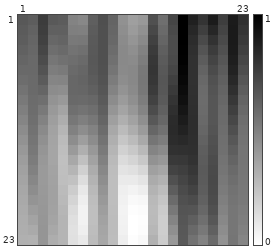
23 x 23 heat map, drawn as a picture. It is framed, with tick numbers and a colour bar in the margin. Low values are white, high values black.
Grain: streaks running down. Slope: up to the top right. Ninth with the lowest average: bottom middle. Ninth with the highest average: top right. Lone odd cells: none. Mirror symmetry: none.
